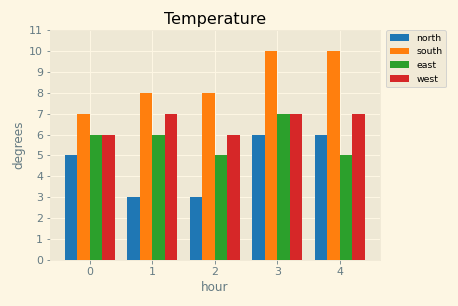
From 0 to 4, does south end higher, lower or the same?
higher
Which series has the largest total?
south
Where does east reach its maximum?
3
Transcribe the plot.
Title: Temperature
x-axis: hour, ticks 0 1 2 3 4
y-axis: degrees, ticks 0 1 2 3 4 5 6 7 8 9 10 11
Legend: north, south, east, west
Values:
north: 5 3 3 6 6
south: 7 8 8 10 10
east: 6 6 5 7 5
west: 6 7 6 7 7
